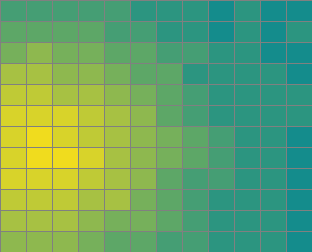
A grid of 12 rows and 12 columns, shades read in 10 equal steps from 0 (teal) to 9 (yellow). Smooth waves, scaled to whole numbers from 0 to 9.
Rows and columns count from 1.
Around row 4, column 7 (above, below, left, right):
2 3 3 1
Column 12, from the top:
0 1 0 0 1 1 0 0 0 0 0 0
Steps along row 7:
up down down down down down down down down same down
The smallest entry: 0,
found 14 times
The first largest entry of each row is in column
1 1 2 1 1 1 2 2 1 1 1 1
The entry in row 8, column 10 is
1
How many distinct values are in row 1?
3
